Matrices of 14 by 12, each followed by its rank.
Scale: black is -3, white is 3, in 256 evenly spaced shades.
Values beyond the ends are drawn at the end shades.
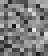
full rank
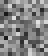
full rank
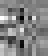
two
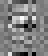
two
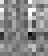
two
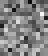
full rank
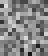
full rank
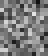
full rank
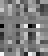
two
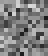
full rank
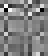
two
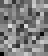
full rank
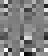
two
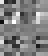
two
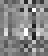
two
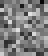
full rank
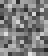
full rank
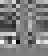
two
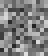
full rank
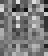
two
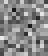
full rank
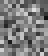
full rank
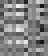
two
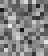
full rank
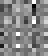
two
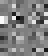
two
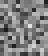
full rank
